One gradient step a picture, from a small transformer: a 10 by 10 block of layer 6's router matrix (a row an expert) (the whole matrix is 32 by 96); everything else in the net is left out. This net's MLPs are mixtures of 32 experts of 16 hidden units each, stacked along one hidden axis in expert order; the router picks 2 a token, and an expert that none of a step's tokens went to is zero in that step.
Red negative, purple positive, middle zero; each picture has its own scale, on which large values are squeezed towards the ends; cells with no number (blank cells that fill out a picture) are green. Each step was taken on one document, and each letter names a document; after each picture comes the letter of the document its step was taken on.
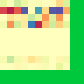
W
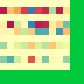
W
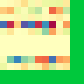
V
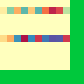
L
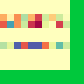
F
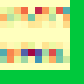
W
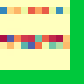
L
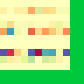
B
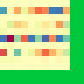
V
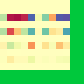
B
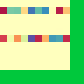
L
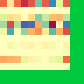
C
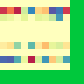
W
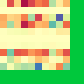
C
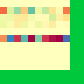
L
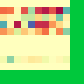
W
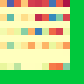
C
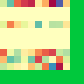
B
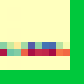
B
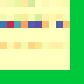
F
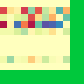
W
